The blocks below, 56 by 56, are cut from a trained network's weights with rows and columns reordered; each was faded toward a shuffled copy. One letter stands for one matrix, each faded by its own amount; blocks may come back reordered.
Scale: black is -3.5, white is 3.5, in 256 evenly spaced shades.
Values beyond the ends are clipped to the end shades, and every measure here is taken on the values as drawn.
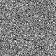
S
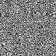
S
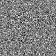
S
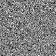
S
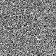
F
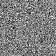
S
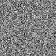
F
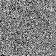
S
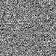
F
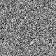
F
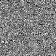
F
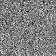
S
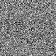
S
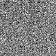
F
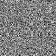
F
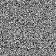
S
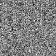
F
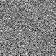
S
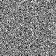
S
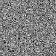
S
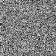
F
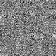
F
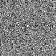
S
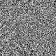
F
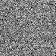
F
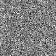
S
